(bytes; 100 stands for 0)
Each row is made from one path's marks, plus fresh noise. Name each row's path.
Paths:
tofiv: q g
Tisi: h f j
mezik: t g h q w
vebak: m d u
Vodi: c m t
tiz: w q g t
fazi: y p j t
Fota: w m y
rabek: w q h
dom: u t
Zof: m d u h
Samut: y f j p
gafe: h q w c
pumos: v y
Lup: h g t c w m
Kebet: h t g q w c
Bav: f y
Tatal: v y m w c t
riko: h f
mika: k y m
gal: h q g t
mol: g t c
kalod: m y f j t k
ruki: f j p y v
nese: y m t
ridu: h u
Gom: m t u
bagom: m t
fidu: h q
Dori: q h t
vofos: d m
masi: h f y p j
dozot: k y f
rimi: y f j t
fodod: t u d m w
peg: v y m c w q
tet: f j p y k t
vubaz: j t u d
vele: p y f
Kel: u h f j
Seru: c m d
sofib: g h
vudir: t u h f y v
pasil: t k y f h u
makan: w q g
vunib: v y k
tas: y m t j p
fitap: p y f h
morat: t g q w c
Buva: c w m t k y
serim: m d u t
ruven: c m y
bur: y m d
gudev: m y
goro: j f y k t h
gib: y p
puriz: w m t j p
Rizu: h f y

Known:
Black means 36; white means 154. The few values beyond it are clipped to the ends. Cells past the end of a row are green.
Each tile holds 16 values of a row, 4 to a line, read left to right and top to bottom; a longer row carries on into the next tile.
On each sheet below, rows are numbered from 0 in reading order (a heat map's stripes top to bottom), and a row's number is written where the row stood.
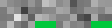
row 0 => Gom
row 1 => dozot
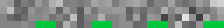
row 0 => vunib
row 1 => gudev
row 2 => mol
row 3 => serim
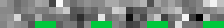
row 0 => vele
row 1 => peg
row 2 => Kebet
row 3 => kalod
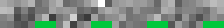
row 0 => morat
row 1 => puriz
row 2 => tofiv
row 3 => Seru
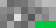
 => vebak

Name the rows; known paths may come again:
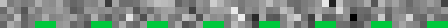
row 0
gudev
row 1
fitap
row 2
vebak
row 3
Zof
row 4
rimi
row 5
masi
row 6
gafe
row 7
vele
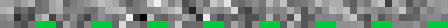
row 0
morat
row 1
Seru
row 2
kalod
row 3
pasil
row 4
Tatal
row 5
bur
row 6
ruki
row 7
vunib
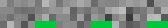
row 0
Vodi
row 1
mol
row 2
gal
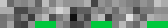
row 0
Lup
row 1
Kebet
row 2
Gom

